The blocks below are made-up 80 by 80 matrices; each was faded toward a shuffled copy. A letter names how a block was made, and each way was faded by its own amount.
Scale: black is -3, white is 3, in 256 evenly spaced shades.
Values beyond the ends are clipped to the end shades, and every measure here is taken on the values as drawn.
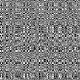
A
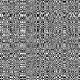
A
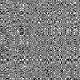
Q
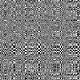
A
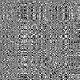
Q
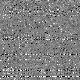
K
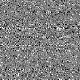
K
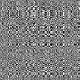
A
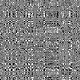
Q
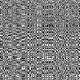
A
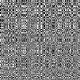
A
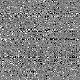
K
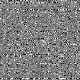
K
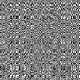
A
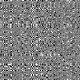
Q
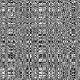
A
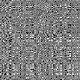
Q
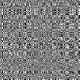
A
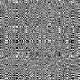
A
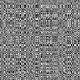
A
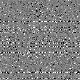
K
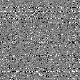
K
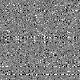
K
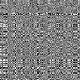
A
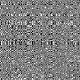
Q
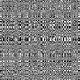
A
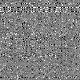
K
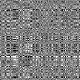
A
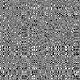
Q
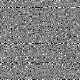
K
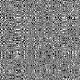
Q
